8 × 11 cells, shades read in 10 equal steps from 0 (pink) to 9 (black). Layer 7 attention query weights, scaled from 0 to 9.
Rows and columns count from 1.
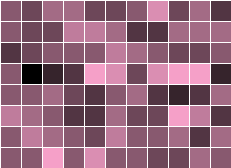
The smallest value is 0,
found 5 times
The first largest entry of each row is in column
11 7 1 2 9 4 10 8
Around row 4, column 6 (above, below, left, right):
2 4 0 5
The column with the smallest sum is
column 6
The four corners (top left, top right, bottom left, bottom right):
4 6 4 4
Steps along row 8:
same down up down up same up same down up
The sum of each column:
32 37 29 34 29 24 34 32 28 28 36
